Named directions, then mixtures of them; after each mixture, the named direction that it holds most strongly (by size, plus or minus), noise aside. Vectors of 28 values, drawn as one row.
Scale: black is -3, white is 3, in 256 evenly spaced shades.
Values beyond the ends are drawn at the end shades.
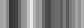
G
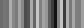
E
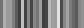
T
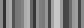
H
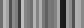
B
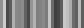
H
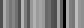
B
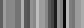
E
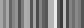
E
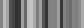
G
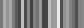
T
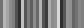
T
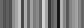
T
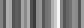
H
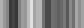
G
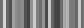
H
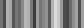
H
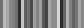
T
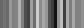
E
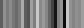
E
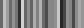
B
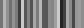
B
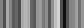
H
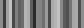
H
